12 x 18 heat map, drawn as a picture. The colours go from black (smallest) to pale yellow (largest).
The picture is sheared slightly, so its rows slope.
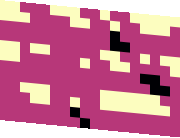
Overall the values sit about 60% of the way up the scale. Horizontal stripes repeat 3 times down the table. The ninth with the lowest average is the middle right.
